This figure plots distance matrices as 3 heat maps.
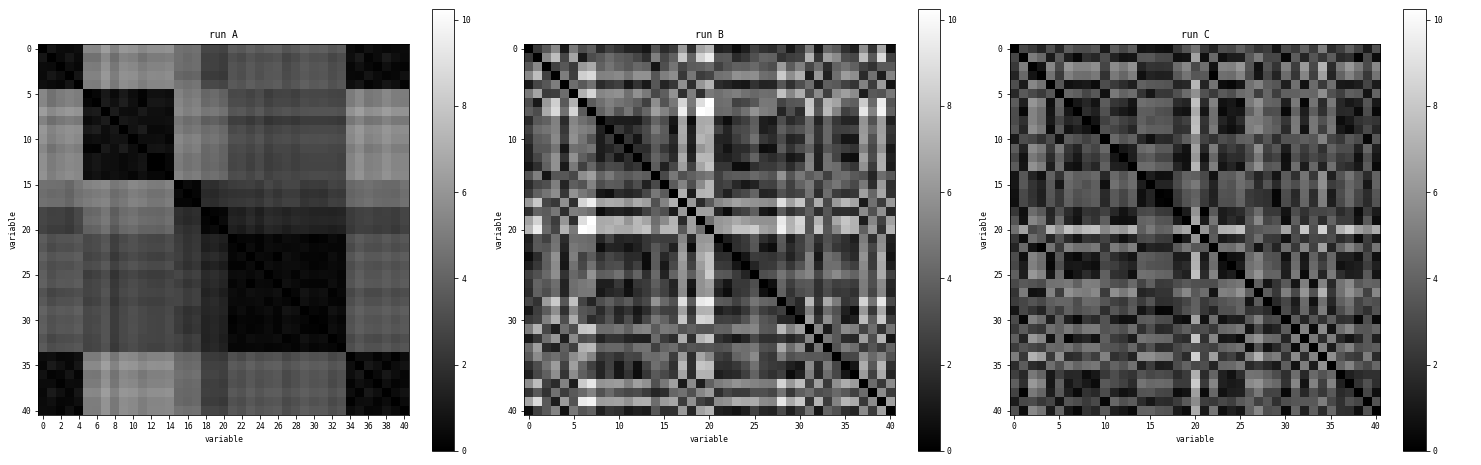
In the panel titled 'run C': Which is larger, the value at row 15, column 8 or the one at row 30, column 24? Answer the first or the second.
the first
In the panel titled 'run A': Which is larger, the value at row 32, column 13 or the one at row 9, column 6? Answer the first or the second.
the first
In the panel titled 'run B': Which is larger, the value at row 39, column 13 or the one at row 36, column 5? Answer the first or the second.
the first
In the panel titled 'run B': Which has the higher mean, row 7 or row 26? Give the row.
7
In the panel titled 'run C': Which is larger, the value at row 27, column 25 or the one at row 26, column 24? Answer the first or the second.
the first
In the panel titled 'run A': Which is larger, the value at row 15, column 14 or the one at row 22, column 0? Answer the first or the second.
the first
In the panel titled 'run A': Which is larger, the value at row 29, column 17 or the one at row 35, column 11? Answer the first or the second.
the second
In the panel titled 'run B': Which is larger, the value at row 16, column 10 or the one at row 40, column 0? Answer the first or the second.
the first
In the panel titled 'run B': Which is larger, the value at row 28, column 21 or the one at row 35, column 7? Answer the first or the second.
the first
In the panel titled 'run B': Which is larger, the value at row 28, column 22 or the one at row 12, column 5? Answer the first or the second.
the second
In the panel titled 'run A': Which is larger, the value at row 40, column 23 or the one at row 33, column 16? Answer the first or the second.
the first
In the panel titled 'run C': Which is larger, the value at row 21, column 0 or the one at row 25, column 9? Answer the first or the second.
the first
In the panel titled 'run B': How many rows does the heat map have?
41
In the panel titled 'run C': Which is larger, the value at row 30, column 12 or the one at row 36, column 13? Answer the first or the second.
the second
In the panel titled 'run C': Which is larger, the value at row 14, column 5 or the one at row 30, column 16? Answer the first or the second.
the second
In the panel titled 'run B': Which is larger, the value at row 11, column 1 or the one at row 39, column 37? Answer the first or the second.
the first
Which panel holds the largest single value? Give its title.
run B
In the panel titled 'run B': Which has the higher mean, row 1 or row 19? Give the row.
19
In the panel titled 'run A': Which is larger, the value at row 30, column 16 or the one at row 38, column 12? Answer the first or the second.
the second
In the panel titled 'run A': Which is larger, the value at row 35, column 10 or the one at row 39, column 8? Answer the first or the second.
the first
